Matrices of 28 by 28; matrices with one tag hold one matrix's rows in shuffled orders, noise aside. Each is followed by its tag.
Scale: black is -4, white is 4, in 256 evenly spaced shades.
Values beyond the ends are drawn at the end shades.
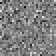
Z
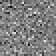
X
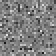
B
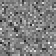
Z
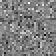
B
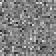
Z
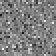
X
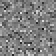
B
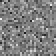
Z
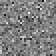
B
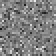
Z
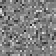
Z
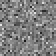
Z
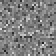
B
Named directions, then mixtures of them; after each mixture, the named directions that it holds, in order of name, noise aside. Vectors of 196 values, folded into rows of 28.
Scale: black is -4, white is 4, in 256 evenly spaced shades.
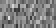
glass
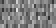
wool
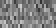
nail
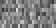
nail, wool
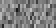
glass, wool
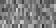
nail, wool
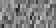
glass, wool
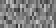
glass, nail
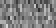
nail, wool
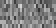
nail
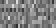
glass, wool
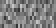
glass, nail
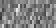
glass, wool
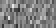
glass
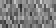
nail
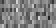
wool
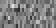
glass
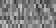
nail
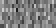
wool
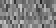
nail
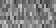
nail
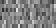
nail, wool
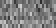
nail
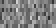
wool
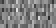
wool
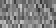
nail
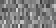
nail, wool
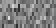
glass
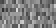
nail, wool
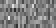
glass, wool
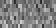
nail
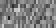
glass
